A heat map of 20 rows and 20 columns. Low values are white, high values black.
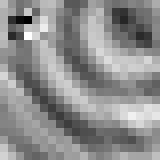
Values change most from cell to cell in the top left. No overall slope runs across the table. An odd patch, rougher than its surroundings, sits in the top left. Rings spread out from the top right. The histogram is bell-shaped.
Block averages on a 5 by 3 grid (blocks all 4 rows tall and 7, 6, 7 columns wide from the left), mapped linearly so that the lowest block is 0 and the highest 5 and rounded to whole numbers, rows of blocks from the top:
235 | 233 | 332 | 330 | 343
